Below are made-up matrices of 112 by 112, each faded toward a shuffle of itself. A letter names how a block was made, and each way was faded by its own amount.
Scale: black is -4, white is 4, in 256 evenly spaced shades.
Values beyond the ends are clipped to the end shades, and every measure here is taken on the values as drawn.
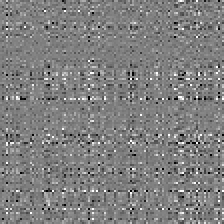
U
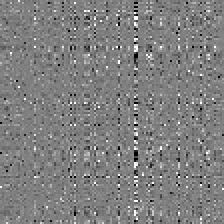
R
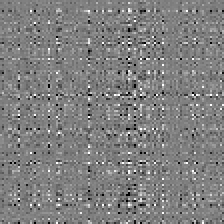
U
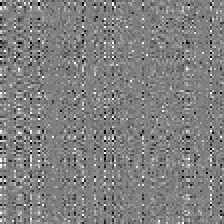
R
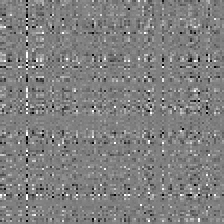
U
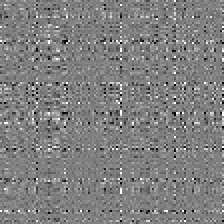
U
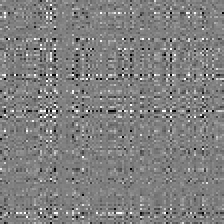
U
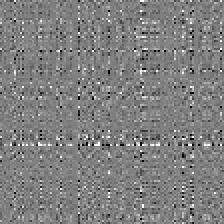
U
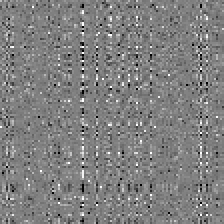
R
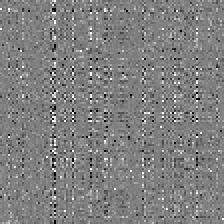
R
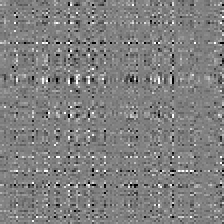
U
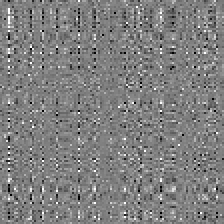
R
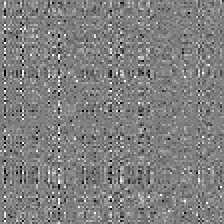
R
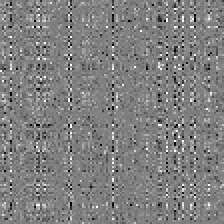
R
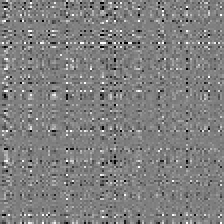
U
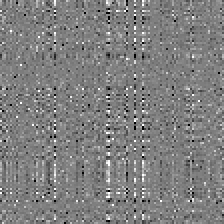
R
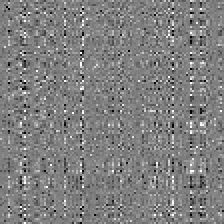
R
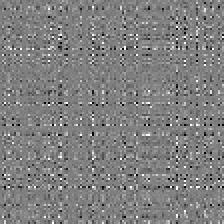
U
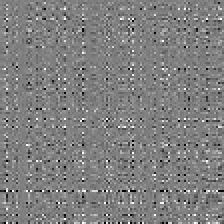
U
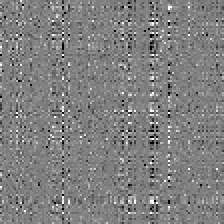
R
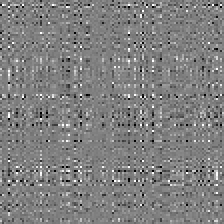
U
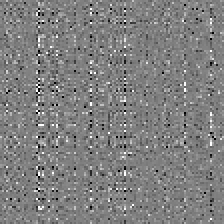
R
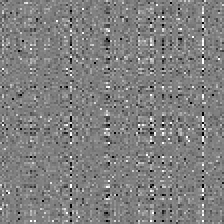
R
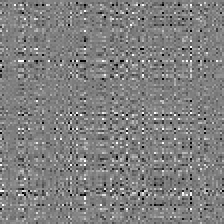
U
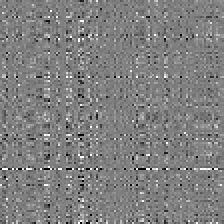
U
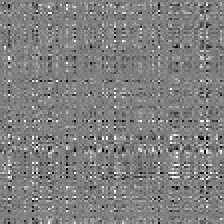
U
